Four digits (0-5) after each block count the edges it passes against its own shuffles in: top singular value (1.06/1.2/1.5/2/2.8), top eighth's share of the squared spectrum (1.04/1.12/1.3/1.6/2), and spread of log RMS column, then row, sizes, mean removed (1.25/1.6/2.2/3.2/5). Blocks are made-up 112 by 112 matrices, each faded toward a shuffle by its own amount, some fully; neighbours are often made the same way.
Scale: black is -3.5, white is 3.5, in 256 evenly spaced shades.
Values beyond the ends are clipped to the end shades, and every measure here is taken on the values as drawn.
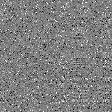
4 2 1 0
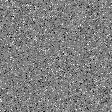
0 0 0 0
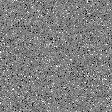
3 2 0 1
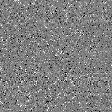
4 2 1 1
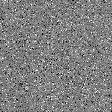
3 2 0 0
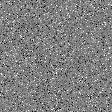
0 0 0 0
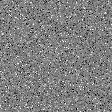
0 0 0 0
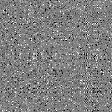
4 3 2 2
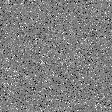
0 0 0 0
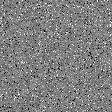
2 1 0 0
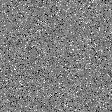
0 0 0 0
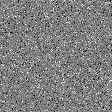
2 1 0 0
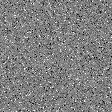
0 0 0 0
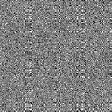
5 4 3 3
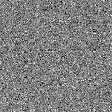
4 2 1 1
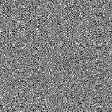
4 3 2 2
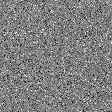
2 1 0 0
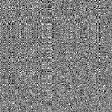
5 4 3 3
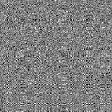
5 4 3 3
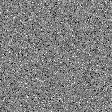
2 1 0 0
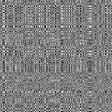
5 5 4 4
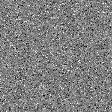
3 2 0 0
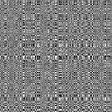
5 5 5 4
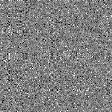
4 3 2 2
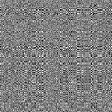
5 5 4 4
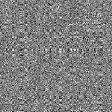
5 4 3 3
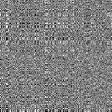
5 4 3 3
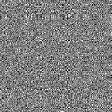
5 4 3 3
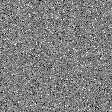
1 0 0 0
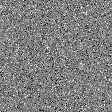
2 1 0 0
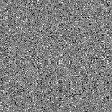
4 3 1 1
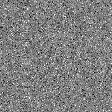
3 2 0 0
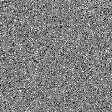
3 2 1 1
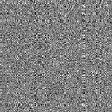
5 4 3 3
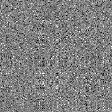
4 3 2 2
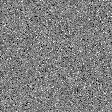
2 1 0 0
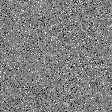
2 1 0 0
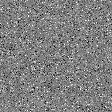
3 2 0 0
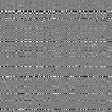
5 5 2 4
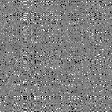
5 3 2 3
